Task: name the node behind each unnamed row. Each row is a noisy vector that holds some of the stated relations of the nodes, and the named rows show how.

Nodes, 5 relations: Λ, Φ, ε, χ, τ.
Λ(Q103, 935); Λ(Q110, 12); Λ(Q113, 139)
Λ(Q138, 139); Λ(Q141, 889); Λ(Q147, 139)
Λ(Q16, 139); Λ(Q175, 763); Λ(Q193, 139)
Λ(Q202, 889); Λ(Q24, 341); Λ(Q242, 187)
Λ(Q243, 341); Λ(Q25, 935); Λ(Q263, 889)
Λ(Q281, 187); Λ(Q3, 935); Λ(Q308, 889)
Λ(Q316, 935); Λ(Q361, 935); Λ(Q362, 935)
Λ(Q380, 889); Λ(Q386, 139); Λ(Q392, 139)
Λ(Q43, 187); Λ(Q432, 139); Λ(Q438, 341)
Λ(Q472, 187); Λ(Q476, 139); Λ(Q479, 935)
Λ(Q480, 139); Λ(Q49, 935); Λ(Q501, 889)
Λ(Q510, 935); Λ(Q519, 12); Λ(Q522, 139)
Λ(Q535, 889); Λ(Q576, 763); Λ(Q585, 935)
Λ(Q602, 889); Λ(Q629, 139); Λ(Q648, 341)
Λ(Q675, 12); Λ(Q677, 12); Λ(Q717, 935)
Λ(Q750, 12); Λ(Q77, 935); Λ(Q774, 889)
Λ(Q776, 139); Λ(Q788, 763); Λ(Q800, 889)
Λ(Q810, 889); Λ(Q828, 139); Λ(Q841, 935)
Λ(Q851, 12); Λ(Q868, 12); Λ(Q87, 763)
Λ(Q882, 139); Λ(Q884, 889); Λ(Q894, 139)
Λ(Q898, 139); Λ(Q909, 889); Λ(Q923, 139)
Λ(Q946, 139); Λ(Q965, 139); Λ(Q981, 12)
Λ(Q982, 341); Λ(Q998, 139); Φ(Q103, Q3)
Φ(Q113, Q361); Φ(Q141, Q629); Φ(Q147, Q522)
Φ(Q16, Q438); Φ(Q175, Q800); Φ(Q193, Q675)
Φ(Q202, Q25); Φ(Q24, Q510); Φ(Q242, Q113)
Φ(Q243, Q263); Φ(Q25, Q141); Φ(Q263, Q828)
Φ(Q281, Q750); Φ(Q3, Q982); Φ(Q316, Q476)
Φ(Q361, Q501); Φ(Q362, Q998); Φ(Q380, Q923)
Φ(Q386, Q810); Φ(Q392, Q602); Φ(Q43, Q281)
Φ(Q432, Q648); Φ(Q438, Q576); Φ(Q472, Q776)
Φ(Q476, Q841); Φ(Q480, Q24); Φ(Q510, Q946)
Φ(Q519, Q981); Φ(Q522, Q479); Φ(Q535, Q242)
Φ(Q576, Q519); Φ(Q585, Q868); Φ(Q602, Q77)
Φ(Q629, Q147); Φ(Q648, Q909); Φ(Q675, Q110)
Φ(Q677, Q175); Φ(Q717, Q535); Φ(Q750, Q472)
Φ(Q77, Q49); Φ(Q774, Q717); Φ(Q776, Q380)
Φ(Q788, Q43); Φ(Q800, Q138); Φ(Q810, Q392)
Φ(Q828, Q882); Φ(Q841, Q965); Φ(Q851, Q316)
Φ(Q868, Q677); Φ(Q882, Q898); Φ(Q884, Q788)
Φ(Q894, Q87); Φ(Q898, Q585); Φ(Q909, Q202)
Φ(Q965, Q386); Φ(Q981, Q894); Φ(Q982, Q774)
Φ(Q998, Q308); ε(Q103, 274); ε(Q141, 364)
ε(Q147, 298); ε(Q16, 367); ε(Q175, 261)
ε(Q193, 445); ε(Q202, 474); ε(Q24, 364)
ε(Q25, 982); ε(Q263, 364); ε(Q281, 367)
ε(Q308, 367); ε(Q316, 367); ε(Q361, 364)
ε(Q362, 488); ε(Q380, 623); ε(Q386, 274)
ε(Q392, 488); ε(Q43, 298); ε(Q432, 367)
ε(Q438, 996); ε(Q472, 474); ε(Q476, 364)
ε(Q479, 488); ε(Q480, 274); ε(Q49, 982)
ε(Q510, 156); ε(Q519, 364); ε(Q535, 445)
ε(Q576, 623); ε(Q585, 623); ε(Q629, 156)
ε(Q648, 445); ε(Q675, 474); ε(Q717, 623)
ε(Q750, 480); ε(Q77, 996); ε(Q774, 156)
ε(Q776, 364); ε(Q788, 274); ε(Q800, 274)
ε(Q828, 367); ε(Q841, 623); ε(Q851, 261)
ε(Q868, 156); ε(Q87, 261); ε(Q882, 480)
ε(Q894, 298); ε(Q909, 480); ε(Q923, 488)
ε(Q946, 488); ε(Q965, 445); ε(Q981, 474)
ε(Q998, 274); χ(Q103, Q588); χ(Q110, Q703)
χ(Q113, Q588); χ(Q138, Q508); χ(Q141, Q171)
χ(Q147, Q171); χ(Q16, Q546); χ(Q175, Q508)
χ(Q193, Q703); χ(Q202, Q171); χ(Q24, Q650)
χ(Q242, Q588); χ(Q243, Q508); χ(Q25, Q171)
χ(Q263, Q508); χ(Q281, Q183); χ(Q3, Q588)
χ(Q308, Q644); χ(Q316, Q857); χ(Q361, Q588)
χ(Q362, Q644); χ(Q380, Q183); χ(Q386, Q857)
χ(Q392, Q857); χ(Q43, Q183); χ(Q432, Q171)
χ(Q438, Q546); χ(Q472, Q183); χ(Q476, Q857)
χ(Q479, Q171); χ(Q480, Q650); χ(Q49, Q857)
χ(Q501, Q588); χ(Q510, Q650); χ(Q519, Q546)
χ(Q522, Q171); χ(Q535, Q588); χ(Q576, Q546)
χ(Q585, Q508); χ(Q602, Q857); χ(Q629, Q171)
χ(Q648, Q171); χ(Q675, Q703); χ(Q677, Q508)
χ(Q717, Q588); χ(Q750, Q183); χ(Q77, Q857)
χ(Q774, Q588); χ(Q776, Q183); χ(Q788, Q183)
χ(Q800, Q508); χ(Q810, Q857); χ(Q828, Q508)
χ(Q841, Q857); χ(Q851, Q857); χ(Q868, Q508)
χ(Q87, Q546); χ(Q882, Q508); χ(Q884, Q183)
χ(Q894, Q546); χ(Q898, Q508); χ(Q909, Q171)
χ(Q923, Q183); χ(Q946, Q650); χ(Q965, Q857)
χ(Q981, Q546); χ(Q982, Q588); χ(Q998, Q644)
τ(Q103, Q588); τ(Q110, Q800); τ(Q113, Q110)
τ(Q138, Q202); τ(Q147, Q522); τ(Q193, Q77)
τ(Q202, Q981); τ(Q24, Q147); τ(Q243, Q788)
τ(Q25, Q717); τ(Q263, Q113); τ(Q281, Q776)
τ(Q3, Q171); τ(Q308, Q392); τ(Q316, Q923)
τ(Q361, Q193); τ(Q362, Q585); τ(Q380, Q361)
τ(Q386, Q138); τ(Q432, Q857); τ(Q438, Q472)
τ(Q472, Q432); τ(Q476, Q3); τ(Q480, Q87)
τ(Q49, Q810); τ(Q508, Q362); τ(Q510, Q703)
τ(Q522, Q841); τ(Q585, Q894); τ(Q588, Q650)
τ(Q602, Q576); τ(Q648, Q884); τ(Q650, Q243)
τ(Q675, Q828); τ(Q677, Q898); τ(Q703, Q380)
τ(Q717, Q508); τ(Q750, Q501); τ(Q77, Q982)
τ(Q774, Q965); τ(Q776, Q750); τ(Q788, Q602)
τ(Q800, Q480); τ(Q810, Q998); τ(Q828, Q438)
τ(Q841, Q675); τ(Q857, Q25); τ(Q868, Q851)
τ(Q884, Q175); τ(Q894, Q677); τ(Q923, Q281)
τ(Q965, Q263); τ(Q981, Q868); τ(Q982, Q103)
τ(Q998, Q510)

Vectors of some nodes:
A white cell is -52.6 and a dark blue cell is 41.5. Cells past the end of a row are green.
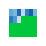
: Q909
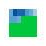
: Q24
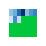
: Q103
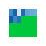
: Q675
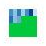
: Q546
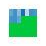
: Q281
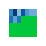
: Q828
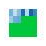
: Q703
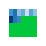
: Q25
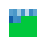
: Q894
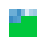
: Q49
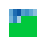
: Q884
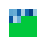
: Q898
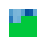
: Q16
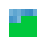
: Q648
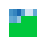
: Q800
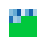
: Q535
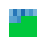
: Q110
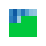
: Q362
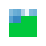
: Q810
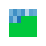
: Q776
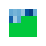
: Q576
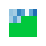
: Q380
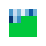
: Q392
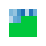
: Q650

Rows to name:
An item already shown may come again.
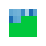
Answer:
Q750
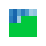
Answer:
Q362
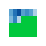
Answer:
Q884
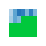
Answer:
Q510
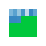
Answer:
Q965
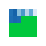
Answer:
Q857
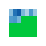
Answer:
Q774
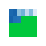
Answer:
Q857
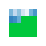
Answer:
Q602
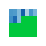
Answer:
Q316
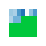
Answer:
Q77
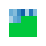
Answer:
Q650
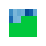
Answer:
Q16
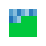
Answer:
Q868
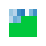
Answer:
Q77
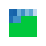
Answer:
Q508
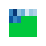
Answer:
Q472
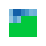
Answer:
Q263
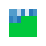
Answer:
Q386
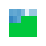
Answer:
Q49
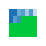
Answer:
Q508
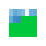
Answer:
Q810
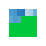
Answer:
Q138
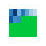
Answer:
Q438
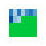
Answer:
Q175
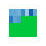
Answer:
Q750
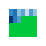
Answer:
Q25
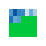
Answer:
Q585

